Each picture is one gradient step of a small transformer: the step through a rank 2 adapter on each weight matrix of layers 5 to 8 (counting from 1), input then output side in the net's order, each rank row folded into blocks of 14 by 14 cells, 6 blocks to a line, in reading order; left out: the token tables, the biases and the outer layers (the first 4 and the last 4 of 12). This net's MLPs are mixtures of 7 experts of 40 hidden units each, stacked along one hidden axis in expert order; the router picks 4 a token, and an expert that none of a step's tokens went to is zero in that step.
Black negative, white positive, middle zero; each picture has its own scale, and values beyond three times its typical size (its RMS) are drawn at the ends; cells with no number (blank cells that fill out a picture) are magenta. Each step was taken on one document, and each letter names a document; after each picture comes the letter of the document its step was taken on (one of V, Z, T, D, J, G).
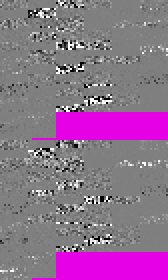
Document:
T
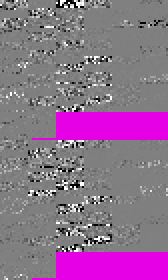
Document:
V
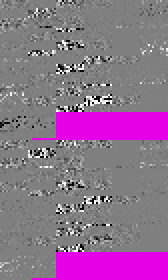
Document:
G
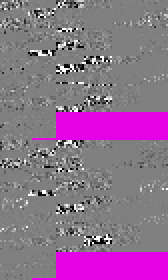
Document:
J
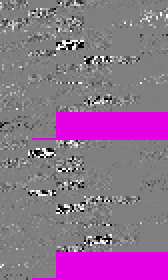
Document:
J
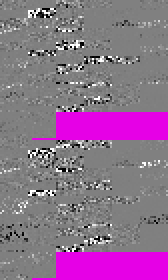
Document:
T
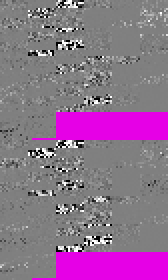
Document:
J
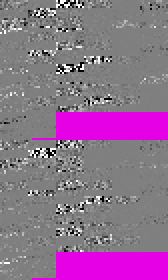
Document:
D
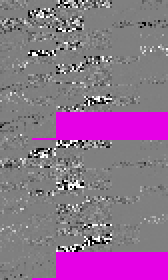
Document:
T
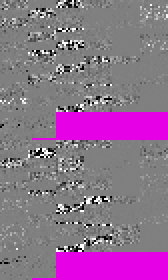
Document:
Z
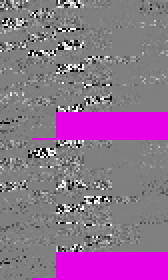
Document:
D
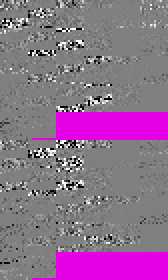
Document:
D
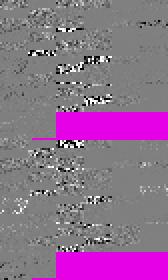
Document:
V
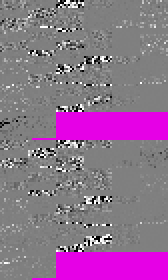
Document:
G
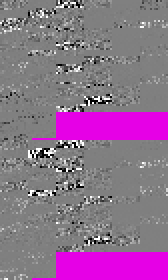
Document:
T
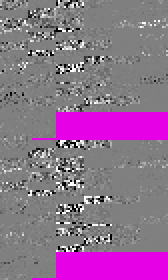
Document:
V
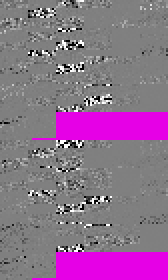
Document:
D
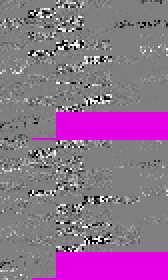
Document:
V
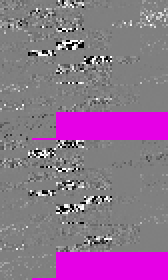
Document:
J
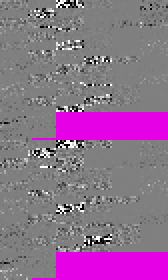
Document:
G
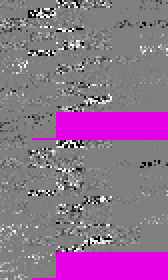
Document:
T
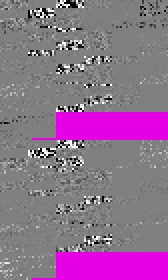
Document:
G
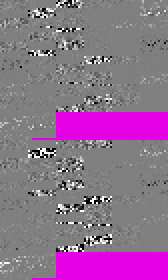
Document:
Z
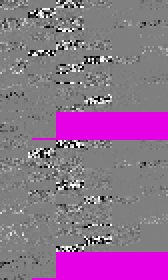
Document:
V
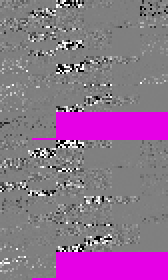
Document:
G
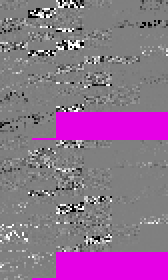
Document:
T
